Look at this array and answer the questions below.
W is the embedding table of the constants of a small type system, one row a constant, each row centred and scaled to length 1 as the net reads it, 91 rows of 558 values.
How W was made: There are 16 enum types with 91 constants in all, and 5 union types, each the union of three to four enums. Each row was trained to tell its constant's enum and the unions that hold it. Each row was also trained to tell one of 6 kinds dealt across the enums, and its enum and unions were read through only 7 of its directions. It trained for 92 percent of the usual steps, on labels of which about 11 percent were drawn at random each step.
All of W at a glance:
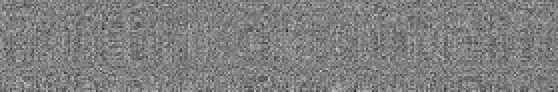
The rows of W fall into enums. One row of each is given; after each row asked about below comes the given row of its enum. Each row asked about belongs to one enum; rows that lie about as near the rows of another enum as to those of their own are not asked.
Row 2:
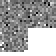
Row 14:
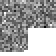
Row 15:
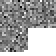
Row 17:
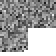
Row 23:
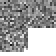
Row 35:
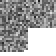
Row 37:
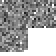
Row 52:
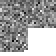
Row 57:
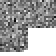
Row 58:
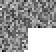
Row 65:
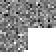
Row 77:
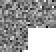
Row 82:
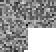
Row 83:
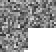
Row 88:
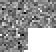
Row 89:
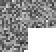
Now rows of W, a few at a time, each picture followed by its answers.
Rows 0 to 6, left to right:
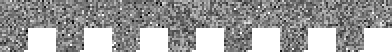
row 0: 15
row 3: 83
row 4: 88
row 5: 52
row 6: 37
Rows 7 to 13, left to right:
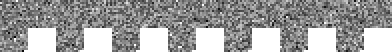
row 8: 37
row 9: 89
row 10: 23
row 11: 15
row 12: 35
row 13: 83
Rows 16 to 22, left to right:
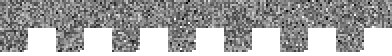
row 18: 89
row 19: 35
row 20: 83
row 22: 77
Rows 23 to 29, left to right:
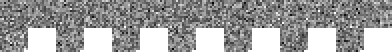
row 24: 35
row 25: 15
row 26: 23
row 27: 77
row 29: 35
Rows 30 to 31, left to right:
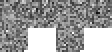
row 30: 82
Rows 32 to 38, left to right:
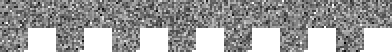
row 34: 82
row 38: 37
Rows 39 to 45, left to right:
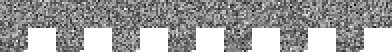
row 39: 57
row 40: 57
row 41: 23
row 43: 88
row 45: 57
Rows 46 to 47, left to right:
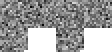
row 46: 65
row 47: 83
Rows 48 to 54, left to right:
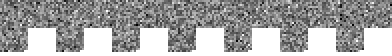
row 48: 52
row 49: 88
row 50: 15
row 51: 15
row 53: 77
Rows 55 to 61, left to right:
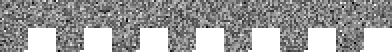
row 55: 77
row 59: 35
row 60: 57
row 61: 88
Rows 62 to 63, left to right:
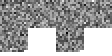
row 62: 52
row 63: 14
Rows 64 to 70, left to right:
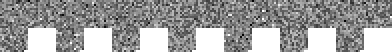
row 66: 37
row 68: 15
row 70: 37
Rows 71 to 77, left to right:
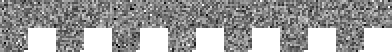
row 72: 35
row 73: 88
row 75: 23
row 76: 89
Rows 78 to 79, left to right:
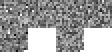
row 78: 89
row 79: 82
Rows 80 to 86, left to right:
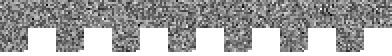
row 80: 14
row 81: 77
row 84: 77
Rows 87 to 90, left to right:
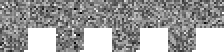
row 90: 52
